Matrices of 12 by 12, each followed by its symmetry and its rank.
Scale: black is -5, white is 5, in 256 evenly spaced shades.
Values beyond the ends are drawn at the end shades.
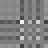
symmetric, rank one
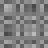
symmetric, rank one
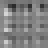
antisymmetric, rank two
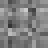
antisymmetric, rank two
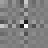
symmetric, rank one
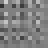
antisymmetric, rank two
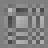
symmetric, rank one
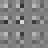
symmetric, rank one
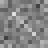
symmetric, full rank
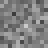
symmetric, full rank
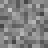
symmetric, full rank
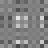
symmetric, rank one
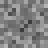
symmetric, full rank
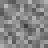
symmetric, full rank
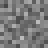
symmetric, full rank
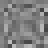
antisymmetric, rank two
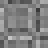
antisymmetric, rank two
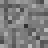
symmetric, full rank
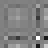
symmetric, rank one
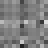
antisymmetric, rank two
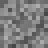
symmetric, full rank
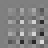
symmetric, rank one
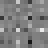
antisymmetric, rank two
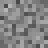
symmetric, full rank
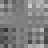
antisymmetric, rank two
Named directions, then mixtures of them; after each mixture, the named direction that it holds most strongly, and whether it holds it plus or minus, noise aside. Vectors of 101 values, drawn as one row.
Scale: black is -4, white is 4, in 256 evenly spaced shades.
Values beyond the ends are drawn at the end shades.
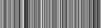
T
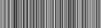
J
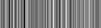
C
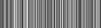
J, minus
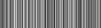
J, minus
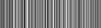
C, plus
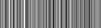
C, minus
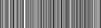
C, minus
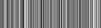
T, minus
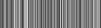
T, minus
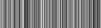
T, plus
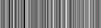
C, plus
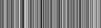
T, minus
